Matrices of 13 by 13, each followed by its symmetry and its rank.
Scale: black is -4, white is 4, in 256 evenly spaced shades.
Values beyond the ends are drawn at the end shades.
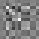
symmetric, rank two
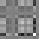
symmetric, rank one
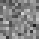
neither, full rank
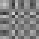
symmetric, rank one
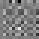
neither, rank two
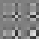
symmetric, rank one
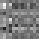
neither, rank two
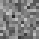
neither, full rank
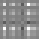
symmetric, rank one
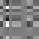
neither, rank one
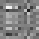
neither, rank two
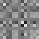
symmetric, rank two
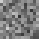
neither, full rank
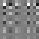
neither, rank one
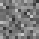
neither, full rank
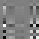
neither, rank one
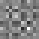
symmetric, rank two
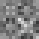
symmetric, rank two
